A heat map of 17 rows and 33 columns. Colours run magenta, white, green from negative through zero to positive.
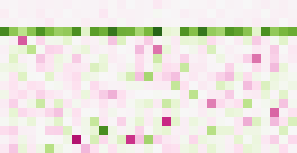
A horizontal seam about 20% of the way down splits the table, and the top part is calmer. Row 4 differs from the rows beside it. The values are skewed, with a long tail toward high values. There is no overall slope.
